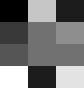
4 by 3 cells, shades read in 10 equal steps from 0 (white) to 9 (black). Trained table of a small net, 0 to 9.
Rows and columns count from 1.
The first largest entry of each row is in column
1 1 1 2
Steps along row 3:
down same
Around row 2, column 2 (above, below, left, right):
2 5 7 4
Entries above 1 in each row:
3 3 3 1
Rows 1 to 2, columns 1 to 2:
9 2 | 7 5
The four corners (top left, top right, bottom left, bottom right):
9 8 0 1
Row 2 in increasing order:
4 5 7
